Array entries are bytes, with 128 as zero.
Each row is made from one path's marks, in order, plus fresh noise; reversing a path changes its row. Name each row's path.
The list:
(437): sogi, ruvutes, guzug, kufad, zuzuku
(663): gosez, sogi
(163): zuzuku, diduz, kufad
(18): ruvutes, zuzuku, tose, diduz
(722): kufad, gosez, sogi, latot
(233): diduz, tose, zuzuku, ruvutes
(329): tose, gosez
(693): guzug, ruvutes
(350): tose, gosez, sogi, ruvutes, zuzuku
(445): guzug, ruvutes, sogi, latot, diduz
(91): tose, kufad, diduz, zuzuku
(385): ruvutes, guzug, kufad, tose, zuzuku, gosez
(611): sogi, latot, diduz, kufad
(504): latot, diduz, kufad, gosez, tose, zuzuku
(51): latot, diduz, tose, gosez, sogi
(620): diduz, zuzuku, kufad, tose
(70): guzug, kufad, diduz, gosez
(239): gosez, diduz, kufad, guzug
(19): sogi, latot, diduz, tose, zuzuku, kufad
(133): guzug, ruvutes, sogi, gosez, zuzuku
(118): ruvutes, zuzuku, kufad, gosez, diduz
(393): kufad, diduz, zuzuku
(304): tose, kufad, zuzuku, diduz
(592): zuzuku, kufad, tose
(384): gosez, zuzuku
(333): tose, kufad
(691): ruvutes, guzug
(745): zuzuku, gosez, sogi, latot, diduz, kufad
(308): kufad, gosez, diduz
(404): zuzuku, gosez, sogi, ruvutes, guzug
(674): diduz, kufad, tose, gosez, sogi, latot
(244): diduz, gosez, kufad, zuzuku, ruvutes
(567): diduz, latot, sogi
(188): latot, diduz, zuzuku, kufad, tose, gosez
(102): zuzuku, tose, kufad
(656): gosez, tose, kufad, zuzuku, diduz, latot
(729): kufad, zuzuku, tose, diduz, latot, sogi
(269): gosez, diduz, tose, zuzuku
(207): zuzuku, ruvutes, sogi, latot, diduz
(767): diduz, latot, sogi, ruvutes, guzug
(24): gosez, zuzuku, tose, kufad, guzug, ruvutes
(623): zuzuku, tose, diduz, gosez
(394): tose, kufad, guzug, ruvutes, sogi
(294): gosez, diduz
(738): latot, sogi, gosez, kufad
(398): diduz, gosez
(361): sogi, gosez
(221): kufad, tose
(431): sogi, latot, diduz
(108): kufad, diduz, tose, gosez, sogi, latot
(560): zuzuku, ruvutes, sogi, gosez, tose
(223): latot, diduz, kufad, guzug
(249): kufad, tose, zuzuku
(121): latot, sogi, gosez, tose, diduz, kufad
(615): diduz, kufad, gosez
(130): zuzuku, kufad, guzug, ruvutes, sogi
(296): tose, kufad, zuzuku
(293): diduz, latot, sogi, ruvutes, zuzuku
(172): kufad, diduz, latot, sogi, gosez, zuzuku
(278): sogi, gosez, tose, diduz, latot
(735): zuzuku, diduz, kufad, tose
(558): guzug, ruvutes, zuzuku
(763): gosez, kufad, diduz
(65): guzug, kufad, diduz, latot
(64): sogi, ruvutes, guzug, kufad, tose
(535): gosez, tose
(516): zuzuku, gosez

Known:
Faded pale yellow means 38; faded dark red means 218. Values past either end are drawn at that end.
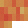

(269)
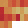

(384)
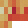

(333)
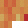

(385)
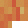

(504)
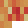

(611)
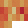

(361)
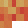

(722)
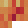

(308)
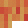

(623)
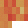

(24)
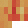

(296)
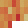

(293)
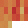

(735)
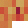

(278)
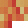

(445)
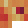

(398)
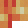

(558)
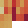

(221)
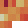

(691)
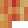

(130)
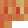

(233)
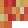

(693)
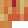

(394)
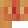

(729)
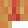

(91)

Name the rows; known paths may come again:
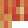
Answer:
(592)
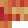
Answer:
(384)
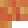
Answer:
(269)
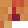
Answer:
(393)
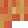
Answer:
(404)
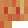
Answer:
(233)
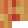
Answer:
(437)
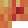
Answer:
(308)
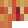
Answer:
(431)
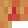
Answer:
(91)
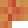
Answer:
(118)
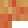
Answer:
(738)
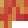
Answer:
(535)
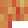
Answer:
(767)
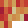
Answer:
(516)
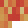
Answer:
(163)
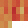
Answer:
(735)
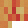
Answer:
(296)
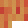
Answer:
(623)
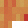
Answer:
(385)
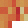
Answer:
(207)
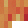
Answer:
(70)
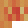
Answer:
(19)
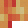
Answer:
(558)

